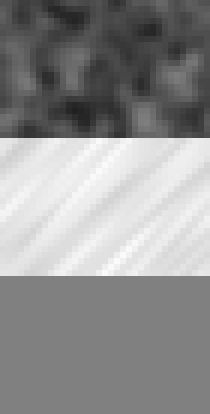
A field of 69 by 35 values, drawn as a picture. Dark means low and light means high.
It is made of 3 by 1 panels. Panel 1,1: low, blotchy. Panel 2,1: very high, slanting up to the right, faint in contrast. Panel 3,1: middling, flat.
